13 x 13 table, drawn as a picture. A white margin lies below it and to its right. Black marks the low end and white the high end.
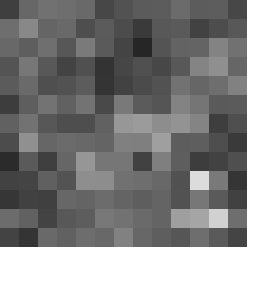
Odd patch: rougher, in the bottom right. Calmest part: bottom middle. Roughest part: bottom right.
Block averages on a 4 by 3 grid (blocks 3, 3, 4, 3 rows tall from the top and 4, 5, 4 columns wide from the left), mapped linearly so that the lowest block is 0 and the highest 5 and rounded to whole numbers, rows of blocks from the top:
302 / 104 / 152 / 034
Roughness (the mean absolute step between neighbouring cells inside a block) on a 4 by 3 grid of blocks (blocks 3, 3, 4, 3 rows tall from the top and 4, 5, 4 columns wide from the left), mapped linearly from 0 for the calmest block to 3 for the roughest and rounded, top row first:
1 1 1 | 1 1 1 | 1 1 2 | 1 0 3
